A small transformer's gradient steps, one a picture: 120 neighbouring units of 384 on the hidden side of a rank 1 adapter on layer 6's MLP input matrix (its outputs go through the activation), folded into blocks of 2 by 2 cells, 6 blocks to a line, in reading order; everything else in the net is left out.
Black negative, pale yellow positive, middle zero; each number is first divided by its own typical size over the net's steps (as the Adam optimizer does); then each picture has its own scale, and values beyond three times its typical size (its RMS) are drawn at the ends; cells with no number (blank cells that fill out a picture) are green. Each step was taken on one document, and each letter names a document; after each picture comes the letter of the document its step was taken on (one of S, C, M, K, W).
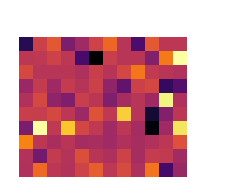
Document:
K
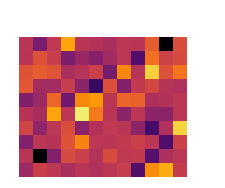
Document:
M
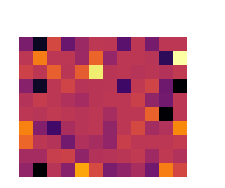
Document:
K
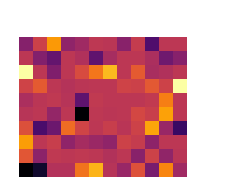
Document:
K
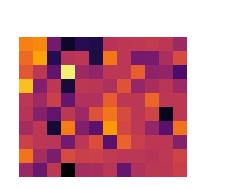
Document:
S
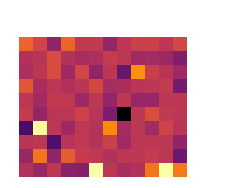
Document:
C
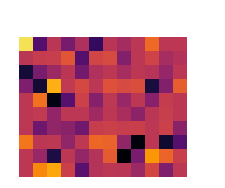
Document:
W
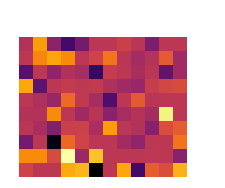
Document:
C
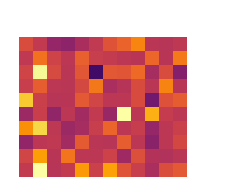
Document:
K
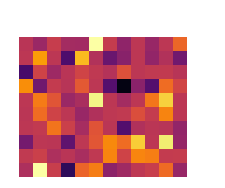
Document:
W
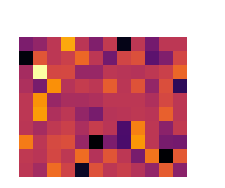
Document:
W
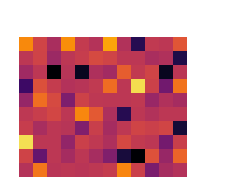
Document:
M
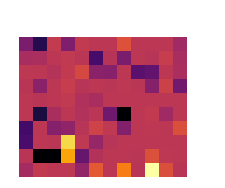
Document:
S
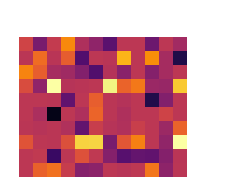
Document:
W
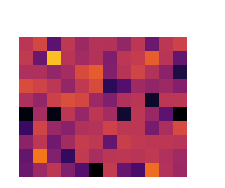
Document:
C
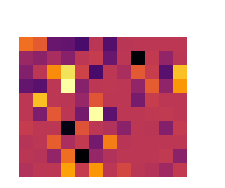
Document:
S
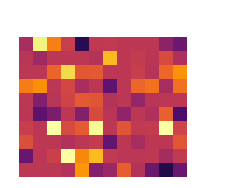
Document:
S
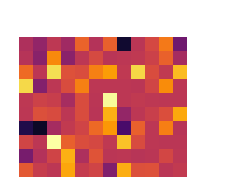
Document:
S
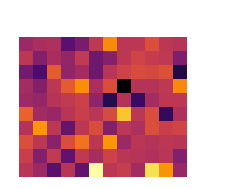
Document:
C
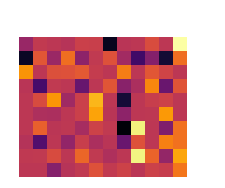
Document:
W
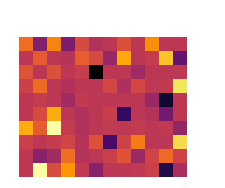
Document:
K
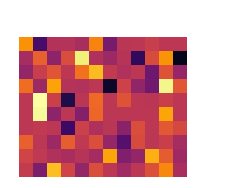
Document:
W
